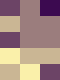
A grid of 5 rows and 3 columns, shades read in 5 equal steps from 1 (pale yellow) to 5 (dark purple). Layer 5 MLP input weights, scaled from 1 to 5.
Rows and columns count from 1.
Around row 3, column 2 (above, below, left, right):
3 2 4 3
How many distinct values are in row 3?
2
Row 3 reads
4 3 3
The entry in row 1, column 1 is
4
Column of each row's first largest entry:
3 2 1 2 3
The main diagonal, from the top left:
4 3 3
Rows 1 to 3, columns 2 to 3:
3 5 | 3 3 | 3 3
